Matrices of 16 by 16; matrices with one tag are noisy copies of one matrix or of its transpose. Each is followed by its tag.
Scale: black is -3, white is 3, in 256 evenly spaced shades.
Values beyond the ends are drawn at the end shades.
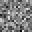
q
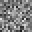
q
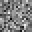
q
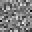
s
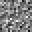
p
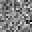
q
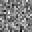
q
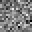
q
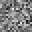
q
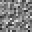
p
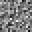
p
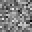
q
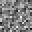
p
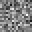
q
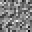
p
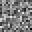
p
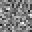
s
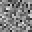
s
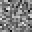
s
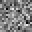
q
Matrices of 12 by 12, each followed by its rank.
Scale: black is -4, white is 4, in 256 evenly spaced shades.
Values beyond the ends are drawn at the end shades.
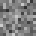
full rank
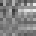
two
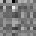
two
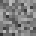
full rank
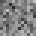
full rank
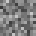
full rank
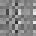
two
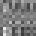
two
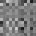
two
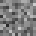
full rank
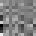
two
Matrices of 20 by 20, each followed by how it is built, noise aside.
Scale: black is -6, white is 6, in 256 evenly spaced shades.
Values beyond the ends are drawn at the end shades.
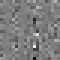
uneven columns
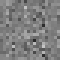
uneven columns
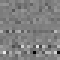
uneven rows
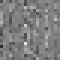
uneven columns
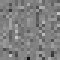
uneven columns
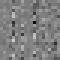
uneven columns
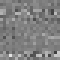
uneven rows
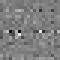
uneven rows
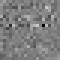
uneven rows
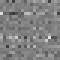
uneven rows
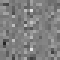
uneven columns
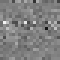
uneven rows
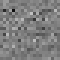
uneven rows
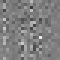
uneven columns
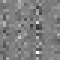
uneven columns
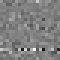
uneven rows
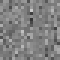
uneven columns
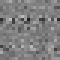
uneven rows
